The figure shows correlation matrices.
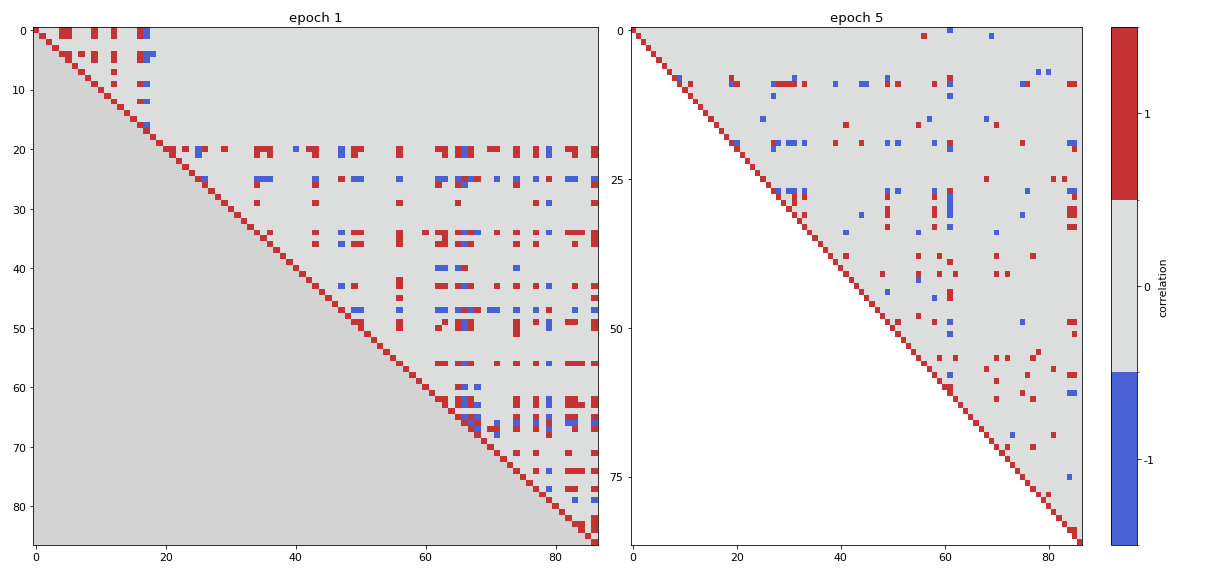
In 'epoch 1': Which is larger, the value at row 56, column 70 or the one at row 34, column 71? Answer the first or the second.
the second
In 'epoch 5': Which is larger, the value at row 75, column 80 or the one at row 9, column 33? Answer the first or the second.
the second
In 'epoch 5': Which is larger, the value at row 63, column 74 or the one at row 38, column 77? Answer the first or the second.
the second
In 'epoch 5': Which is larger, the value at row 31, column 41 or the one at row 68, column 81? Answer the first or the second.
the second
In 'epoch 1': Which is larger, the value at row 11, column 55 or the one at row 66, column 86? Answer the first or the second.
the first
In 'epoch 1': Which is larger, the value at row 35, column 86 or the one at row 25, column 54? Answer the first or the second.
the first
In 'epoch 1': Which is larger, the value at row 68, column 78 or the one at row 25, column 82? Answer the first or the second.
the first
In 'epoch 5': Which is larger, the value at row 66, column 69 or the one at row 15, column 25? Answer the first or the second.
the first
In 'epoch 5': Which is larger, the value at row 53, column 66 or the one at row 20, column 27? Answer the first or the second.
the first
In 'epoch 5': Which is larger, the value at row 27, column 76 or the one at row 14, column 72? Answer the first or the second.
the second
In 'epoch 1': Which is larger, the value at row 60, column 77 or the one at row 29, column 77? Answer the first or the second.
the second
